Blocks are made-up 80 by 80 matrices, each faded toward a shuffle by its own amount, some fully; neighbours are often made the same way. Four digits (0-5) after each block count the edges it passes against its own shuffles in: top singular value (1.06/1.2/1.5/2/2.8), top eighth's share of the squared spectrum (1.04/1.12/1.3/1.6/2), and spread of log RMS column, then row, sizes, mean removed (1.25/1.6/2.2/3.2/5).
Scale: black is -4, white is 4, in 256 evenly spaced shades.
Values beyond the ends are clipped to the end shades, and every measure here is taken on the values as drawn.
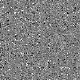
1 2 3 2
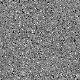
1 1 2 1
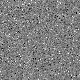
0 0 0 0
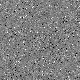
0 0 0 0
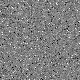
0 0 0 0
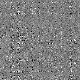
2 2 3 3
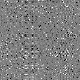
4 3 2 2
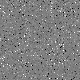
2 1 0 1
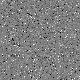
2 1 0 0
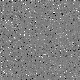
3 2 1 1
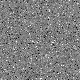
0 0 0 0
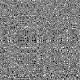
4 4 2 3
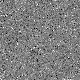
0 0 0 0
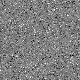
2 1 0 0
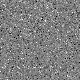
1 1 0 0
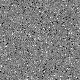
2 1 0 0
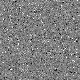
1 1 0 0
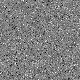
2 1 0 0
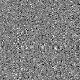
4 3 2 1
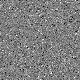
2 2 0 0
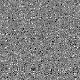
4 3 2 2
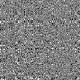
4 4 2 2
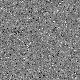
1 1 0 0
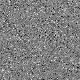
2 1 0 0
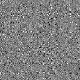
4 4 2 2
